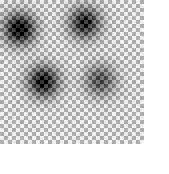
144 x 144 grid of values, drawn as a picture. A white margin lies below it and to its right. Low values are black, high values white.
No single row or column stands out from its neighbours. Four dips sink into the field. The ninth with the lowest average is the top left. Overall the values sit about 70% of the way up the scale.
